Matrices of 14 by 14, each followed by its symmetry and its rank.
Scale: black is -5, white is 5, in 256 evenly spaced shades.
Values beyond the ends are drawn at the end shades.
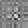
symmetric, rank two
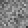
symmetric, full rank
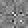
symmetric, rank three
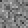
symmetric, full rank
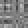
antisymmetric, rank two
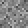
symmetric, full rank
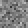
neither, full rank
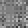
antisymmetric, rank two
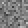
neither, full rank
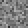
neither, full rank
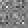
symmetric, rank three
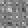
symmetric, rank three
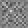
symmetric, rank three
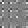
symmetric, rank two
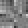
antisymmetric, rank two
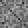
symmetric, full rank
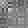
symmetric, rank two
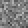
neither, full rank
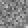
symmetric, full rank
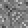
symmetric, full rank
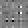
antisymmetric, rank two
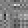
antisymmetric, rank two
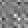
symmetric, rank two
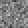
neither, full rank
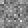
symmetric, rank three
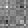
symmetric, rank two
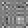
symmetric, rank two
